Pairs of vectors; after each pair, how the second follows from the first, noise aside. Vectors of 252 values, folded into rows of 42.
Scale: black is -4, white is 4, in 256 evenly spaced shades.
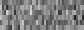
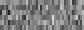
reversed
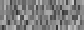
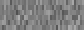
shrunk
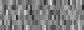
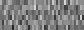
shuffled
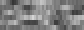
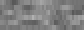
shrunk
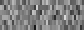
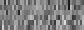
shuffled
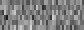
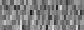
shuffled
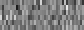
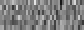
shuffled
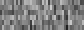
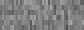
shrunk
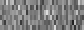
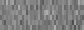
shrunk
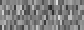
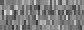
shuffled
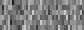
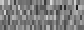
shuffled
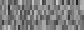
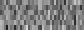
reversed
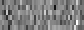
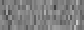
shrunk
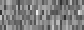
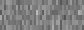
shrunk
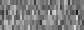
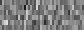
shuffled
